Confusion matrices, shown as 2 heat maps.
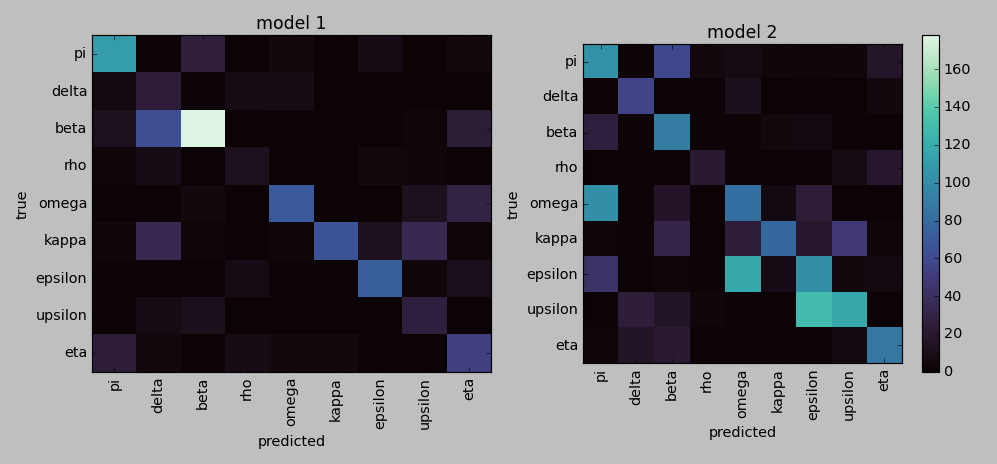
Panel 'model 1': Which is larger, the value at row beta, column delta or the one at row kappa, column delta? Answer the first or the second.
the first
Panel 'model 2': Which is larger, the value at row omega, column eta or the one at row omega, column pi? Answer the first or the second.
the second
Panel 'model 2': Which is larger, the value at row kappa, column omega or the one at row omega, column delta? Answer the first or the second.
the first
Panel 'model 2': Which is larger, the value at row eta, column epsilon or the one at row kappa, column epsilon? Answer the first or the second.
the second
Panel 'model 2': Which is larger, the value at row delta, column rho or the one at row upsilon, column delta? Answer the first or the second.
the second
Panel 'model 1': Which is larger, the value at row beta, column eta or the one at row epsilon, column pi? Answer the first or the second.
the first
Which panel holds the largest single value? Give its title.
model 1
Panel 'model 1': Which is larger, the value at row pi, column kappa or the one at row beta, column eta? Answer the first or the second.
the second
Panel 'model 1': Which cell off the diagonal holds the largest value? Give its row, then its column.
beta, delta
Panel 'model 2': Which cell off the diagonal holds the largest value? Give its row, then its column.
upsilon, epsilon
